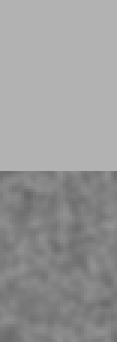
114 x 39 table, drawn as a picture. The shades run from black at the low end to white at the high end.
The table splits into 2 rows of 1 panel. Panel 1,1: high, flat. Panel 2,1: middling, blotchy, faint in contrast.
